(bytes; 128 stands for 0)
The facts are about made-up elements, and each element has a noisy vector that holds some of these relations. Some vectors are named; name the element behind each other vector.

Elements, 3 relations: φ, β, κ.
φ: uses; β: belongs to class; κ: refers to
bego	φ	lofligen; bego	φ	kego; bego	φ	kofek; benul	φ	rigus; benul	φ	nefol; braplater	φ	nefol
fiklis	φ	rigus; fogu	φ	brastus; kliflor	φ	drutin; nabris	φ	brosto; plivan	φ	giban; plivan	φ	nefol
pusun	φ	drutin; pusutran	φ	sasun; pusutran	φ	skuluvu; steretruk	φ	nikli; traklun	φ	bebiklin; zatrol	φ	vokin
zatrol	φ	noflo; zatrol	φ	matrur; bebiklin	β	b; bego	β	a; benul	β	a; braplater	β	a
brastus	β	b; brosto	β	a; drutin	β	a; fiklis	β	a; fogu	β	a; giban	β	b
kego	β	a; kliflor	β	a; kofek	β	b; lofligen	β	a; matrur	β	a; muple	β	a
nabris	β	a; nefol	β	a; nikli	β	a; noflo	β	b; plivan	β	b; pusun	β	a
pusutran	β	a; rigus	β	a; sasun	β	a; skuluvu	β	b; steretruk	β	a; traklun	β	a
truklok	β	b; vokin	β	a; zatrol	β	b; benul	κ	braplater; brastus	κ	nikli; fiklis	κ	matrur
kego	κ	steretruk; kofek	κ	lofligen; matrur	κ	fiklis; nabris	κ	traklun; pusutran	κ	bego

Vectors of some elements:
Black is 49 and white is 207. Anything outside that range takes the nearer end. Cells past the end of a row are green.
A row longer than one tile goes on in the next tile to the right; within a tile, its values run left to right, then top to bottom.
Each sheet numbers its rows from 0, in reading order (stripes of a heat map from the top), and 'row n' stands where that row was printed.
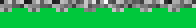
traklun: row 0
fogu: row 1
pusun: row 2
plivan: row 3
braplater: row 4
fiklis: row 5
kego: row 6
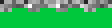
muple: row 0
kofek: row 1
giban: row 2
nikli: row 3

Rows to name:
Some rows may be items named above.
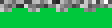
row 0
nefol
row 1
fiklis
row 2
drutin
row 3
plivan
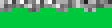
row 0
plivan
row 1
zatrol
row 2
truklok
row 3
pusutran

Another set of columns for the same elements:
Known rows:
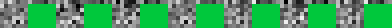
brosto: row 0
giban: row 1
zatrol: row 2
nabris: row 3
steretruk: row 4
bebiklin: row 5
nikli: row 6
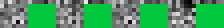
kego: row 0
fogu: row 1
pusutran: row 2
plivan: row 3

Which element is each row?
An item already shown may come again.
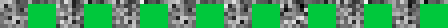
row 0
braplater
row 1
rigus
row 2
bego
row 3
braplater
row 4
nefol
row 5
giban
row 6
bego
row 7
fiklis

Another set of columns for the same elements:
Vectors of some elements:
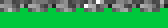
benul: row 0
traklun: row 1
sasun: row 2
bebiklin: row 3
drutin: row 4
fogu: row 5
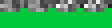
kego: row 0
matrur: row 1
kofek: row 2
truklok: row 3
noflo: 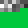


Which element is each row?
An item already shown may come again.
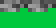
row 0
drutin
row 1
pusutran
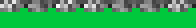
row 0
zatrol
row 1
bego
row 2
truklok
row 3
giban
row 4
sasun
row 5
muple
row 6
plivan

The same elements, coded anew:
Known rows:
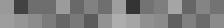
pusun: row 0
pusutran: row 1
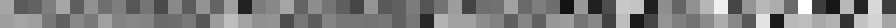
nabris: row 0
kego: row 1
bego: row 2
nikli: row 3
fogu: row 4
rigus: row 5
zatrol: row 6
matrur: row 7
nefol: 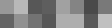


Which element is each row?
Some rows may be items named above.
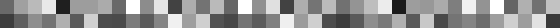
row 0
truklok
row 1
giban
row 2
giban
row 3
truklok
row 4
plivan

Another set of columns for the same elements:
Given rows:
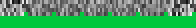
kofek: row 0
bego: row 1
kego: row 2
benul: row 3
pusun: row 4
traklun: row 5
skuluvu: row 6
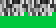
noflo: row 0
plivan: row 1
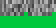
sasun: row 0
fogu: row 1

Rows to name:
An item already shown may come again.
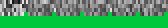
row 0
truklok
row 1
drutin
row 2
muple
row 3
drutin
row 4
pusutran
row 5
bego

